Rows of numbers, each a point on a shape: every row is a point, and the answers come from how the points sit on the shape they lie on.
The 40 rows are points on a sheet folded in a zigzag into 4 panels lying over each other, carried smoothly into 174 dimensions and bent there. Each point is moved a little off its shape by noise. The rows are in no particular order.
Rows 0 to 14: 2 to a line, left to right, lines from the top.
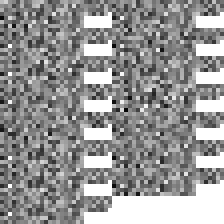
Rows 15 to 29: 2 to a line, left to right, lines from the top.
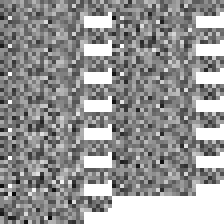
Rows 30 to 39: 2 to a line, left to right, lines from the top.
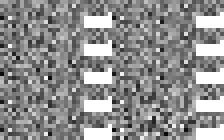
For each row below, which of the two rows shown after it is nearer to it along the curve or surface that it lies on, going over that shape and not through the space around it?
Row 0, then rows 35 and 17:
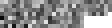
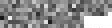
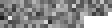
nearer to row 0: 35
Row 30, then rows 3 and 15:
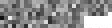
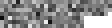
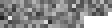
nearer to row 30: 3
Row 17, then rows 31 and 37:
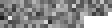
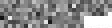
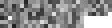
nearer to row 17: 37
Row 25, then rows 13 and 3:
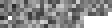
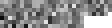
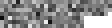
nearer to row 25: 13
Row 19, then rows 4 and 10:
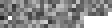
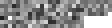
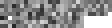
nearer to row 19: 10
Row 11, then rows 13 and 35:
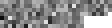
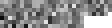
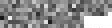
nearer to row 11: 13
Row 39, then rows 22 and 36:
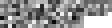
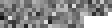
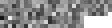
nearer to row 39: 36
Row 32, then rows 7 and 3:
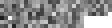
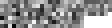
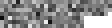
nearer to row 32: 7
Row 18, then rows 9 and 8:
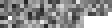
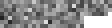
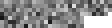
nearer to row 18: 9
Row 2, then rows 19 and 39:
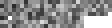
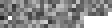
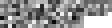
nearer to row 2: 19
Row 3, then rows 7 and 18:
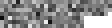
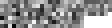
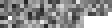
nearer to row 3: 7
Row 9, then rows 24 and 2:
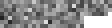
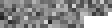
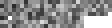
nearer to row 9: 24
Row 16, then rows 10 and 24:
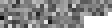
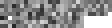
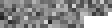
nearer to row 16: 10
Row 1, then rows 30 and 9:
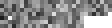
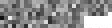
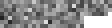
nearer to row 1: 9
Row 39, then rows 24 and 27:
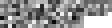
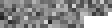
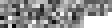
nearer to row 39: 27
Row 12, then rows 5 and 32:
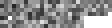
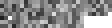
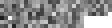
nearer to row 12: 5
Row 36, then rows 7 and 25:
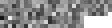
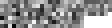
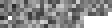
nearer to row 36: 7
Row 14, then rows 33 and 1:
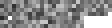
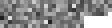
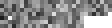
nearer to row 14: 1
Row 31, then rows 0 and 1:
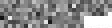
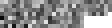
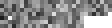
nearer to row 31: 0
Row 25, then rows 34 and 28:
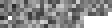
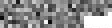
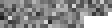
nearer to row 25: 28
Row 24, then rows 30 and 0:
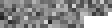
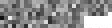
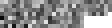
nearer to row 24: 30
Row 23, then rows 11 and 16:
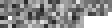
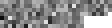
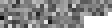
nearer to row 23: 11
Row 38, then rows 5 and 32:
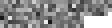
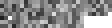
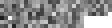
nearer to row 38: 32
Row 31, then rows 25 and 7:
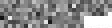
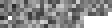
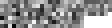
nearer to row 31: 7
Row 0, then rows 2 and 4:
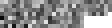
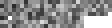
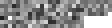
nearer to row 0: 4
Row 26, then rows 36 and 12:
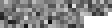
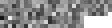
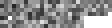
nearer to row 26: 36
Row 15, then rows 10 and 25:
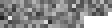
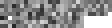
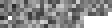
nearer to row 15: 25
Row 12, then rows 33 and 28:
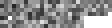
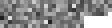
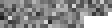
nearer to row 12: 28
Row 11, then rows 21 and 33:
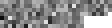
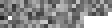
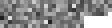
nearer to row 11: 33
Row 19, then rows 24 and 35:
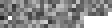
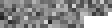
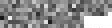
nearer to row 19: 24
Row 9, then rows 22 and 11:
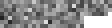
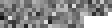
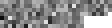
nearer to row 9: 22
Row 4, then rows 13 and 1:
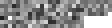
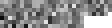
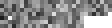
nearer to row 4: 13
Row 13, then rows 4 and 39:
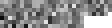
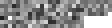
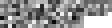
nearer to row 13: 4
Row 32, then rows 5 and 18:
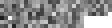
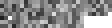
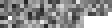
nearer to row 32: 18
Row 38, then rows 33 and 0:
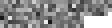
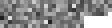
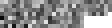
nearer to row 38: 33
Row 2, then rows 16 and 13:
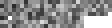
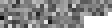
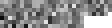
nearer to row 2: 13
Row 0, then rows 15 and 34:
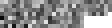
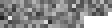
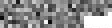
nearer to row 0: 34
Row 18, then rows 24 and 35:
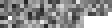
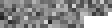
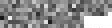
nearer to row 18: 24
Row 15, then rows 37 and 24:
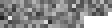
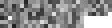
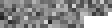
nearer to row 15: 24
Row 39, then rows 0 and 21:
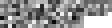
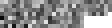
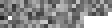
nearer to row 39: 0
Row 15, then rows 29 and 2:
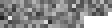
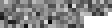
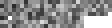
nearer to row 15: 2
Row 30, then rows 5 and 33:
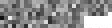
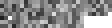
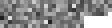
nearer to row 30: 33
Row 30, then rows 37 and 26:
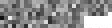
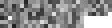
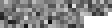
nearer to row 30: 26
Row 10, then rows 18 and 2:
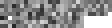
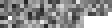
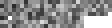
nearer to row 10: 18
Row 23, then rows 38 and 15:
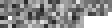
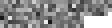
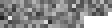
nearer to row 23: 15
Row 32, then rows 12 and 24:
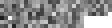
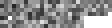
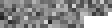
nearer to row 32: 12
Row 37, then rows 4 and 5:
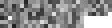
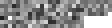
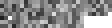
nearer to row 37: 5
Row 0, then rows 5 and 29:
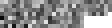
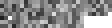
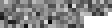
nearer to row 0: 29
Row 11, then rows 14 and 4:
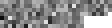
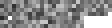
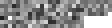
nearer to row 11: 4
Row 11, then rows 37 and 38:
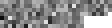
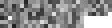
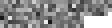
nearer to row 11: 38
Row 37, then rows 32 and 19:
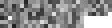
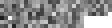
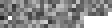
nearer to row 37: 19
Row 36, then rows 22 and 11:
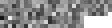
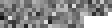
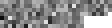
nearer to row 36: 11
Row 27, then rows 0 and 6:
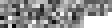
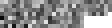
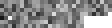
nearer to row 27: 0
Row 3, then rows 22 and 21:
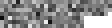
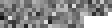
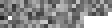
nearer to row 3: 22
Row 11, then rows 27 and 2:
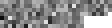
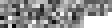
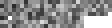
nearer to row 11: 27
